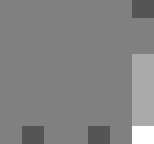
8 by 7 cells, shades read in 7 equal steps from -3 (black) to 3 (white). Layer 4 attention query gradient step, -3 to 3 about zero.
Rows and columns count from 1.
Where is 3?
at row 8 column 7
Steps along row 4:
same same same same same up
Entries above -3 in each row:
7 7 7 7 7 7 7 7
